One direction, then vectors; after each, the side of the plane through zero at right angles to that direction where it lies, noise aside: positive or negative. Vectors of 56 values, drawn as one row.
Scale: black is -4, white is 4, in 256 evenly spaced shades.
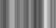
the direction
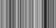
negative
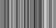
positive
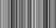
negative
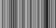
negative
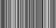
positive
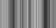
negative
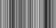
negative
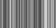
positive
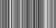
positive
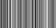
positive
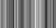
negative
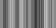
positive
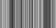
negative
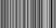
positive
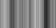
negative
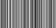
positive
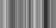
negative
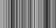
negative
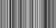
negative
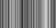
positive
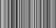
negative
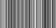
negative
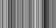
negative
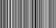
positive
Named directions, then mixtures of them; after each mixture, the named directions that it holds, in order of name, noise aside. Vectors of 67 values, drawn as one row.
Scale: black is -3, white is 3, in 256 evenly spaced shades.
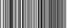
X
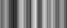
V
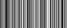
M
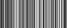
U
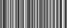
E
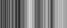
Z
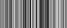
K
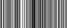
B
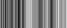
X, Z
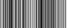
K, X, Z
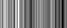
E, Z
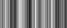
V, Z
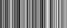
B, M, Z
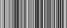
U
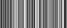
E, U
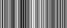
B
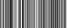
U, X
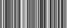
B, M, X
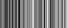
M, X, Z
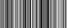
K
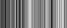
U, Z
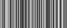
B, E, M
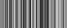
K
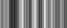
V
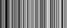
M, Z
